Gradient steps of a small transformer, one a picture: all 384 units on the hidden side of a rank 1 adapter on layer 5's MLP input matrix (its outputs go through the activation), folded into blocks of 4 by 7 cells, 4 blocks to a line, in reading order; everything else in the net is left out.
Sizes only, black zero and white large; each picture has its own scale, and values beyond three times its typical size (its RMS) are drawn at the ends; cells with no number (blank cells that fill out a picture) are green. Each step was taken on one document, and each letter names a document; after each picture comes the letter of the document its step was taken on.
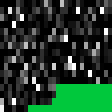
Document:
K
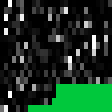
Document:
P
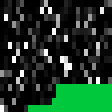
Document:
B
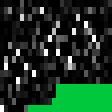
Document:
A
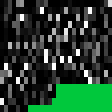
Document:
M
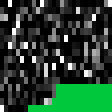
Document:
K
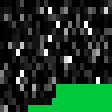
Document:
B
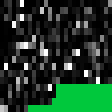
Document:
M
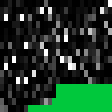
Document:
M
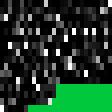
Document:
A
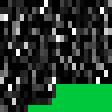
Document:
A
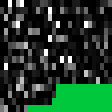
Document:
P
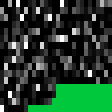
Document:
K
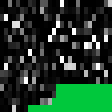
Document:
K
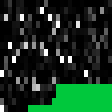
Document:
B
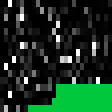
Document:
P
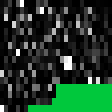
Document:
M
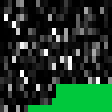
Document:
M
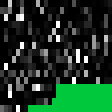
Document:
P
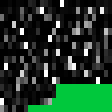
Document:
K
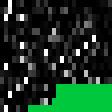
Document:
P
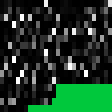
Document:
B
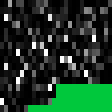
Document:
M
